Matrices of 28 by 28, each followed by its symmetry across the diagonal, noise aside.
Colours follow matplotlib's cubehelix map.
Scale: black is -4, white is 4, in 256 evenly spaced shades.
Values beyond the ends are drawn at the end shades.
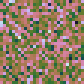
neither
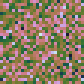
neither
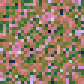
symmetric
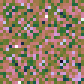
symmetric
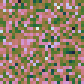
neither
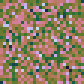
symmetric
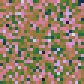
neither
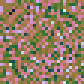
symmetric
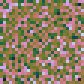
symmetric
